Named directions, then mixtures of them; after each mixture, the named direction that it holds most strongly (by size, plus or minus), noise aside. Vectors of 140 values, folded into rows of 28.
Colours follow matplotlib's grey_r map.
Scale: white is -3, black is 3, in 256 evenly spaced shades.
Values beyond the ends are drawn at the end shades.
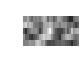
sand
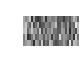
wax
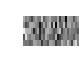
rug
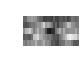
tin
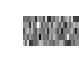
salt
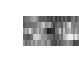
tin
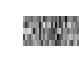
rug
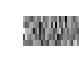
rug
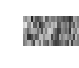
wax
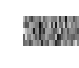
rug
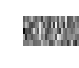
rug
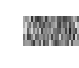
wax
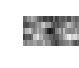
tin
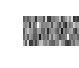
salt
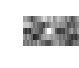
tin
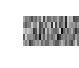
rug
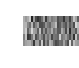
wax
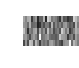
salt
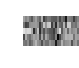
rug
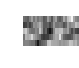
sand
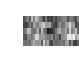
tin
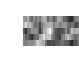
sand
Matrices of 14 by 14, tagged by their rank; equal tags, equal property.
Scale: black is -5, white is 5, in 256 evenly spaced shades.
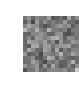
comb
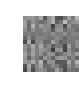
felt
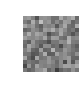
comb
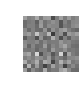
felt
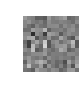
felt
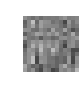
felt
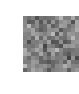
comb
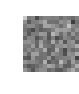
comb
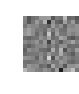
felt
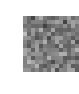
comb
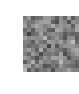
comb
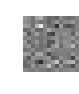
felt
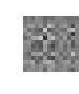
felt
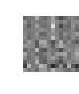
felt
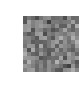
comb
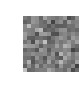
comb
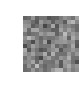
comb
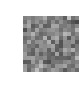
comb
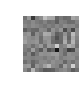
felt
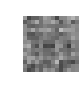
felt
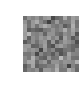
comb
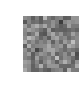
comb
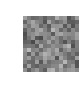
comb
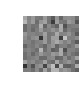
felt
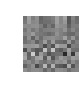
felt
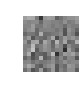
felt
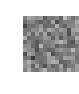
comb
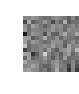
felt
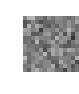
comb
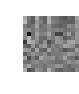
felt
